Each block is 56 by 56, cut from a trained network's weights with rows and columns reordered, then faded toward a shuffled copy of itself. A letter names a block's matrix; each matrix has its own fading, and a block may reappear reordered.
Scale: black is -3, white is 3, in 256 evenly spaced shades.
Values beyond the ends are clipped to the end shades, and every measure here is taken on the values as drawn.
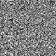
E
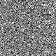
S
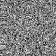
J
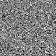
J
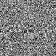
J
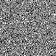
E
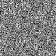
J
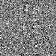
S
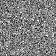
S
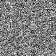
S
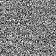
J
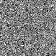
S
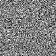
E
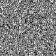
E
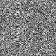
E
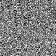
E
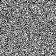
S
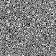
E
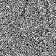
S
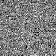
S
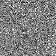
S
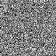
J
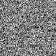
J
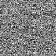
E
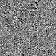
S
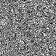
S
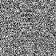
J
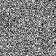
E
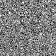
S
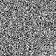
J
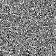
S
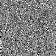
S
